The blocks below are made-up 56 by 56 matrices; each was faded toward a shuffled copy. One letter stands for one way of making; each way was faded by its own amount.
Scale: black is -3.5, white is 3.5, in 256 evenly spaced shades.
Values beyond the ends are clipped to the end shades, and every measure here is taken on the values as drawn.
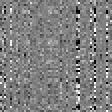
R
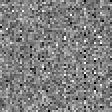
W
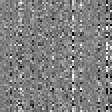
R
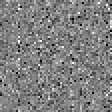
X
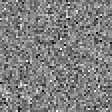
W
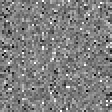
X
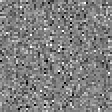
X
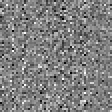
W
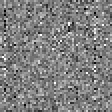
W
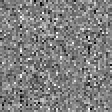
W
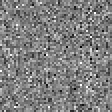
W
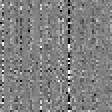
R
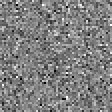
W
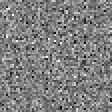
W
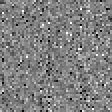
X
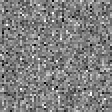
W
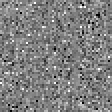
X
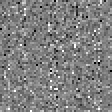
X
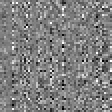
R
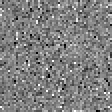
X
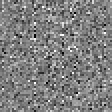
W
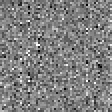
W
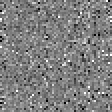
X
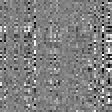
R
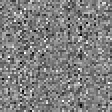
W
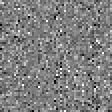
X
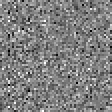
W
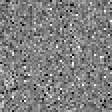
X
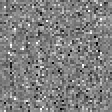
X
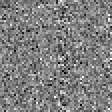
W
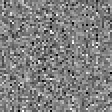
W
